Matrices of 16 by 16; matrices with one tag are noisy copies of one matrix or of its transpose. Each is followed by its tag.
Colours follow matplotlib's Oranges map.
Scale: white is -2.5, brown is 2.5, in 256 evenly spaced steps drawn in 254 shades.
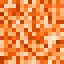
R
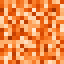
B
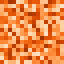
B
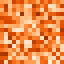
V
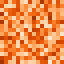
R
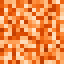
B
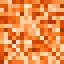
V
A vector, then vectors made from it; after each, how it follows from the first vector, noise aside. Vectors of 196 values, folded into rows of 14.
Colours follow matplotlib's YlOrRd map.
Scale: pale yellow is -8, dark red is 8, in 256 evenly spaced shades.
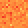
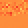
partly zeroed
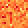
scaled up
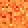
scaled up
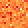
scaled up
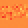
partly zeroed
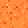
partly zeroed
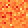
scaled up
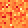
scaled up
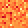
scaled up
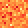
scaled up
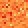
scaled up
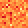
scaled up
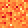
scaled up
